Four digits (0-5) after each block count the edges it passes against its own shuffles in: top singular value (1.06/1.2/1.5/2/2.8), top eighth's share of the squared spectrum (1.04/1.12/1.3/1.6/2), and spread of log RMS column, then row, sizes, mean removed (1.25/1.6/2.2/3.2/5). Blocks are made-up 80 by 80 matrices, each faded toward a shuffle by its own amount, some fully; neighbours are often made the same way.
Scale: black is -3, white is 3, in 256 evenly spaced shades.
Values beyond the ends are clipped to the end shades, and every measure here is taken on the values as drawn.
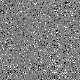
3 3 2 1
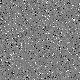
0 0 0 0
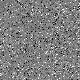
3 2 1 0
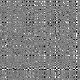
5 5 3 3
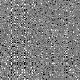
4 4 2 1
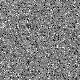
2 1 0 0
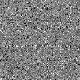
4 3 1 1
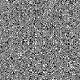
4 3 2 2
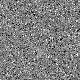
2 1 0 0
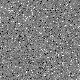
0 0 0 0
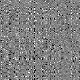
4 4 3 2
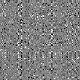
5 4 3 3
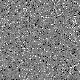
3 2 1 0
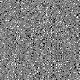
4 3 2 1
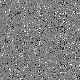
3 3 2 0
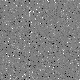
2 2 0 0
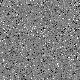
2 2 1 0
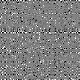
5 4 2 3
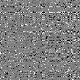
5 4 2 2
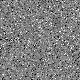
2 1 0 0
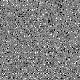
3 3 0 2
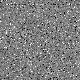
2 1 0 0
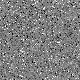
1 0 0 0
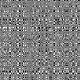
5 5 3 4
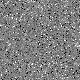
0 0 0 0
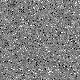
1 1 0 1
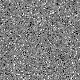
1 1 0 0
